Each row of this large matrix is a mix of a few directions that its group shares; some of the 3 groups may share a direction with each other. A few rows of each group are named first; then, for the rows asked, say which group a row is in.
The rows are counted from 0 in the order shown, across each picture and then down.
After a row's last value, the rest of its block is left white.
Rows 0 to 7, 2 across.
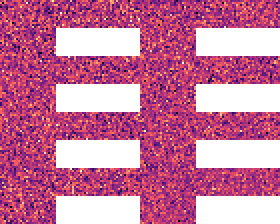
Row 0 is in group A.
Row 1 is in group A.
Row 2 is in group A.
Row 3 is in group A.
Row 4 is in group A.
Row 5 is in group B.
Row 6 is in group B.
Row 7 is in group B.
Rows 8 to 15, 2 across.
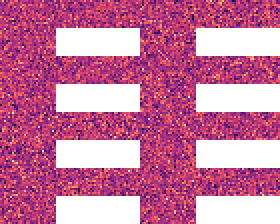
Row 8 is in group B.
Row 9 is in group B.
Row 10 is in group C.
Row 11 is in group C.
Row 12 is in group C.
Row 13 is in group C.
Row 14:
B
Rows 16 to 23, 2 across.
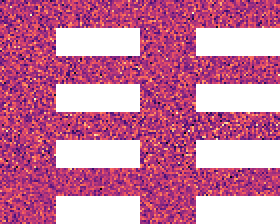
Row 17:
B
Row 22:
B
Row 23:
A
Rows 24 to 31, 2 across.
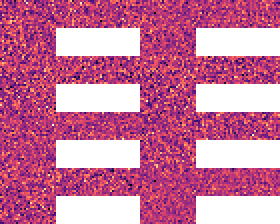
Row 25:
C
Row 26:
B
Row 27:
A
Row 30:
C
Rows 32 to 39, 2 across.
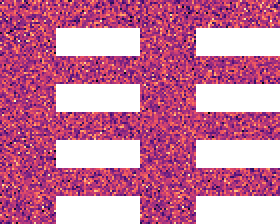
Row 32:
B
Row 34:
A
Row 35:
B
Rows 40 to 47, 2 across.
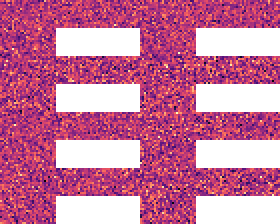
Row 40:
C
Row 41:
B
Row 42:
A
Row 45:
A
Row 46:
C
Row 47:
A
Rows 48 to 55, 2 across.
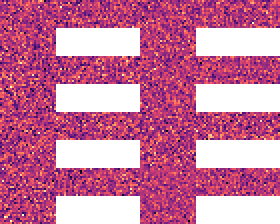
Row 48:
C
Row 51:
C
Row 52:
A
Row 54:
B
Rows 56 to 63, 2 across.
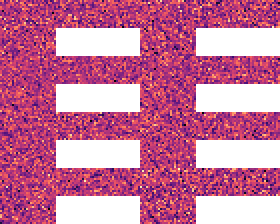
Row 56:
B
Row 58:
C
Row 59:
C
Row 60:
A
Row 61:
C
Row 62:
C
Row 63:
C
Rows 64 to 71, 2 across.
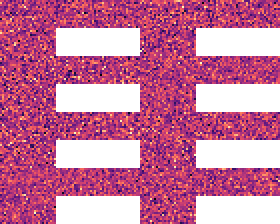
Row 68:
B
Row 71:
B
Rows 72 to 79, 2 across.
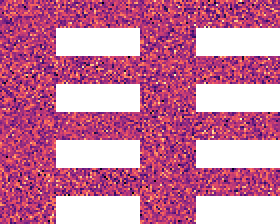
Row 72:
A
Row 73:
A
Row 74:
A
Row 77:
B
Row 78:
A
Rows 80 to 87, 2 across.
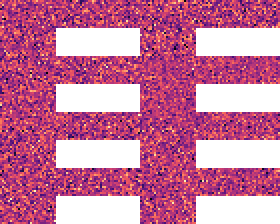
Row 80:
B
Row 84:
A
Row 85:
A
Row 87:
C
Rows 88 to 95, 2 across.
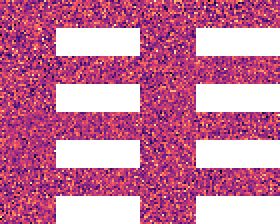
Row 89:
A
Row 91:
A
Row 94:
A
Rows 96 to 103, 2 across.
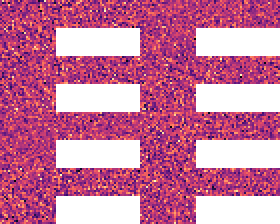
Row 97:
B
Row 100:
A
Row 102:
C
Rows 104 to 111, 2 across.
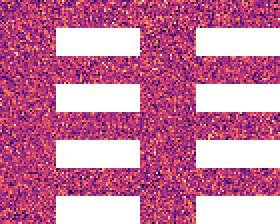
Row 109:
A
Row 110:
A
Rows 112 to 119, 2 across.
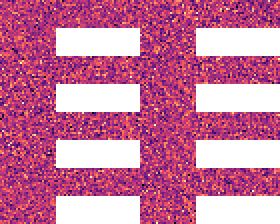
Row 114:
B
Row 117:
C
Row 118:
A
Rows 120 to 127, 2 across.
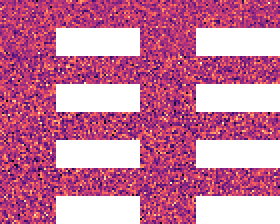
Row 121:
B
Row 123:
C
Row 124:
C
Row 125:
A
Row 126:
C
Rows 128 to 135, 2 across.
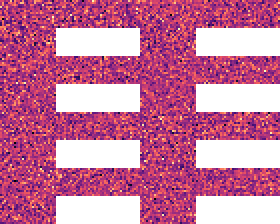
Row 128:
B
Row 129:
A
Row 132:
B
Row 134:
C
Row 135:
B
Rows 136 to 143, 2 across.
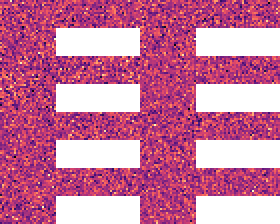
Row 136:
B
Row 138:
C
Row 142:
C
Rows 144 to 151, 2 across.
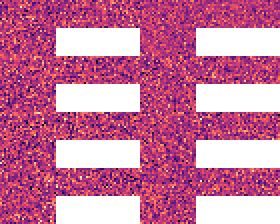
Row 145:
B
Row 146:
A
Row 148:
A
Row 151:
B
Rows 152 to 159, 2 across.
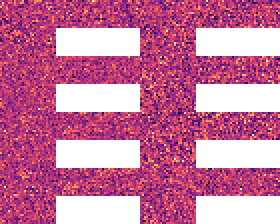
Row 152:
B
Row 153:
B
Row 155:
C
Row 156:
B
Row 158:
B
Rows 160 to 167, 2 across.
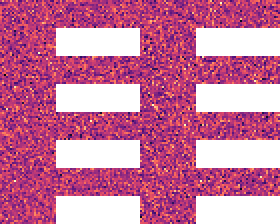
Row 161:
B
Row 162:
B
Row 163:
C
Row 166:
C
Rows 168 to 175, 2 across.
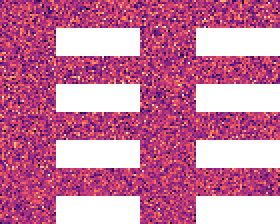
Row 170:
B
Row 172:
B
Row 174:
C
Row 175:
B
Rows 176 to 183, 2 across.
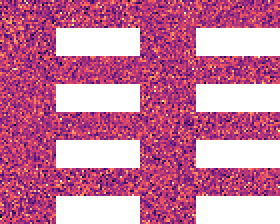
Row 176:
B
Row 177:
C
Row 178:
C
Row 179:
B
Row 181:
A
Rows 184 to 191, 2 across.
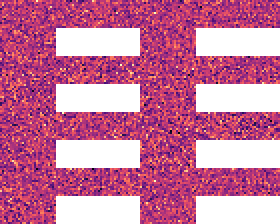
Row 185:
C
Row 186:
A
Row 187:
B
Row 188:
C
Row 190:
B
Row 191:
C
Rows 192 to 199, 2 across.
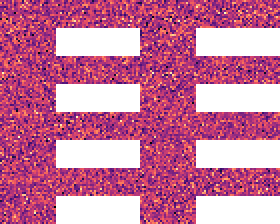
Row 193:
A
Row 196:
A
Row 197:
C
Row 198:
B
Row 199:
B
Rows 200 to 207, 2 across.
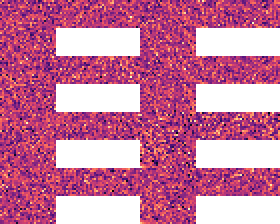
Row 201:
C
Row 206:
C
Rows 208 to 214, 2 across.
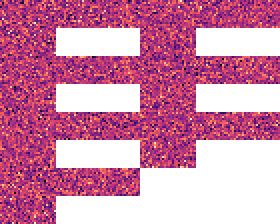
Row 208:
B
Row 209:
C
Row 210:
B
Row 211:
A
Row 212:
A
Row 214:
C
